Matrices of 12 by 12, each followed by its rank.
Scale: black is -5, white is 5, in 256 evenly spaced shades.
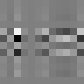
one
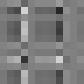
one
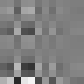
one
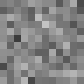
full rank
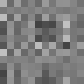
two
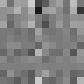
two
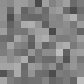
full rank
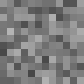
full rank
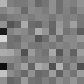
two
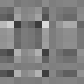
one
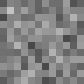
full rank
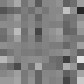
two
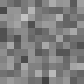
full rank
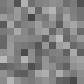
full rank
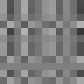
one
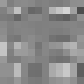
two
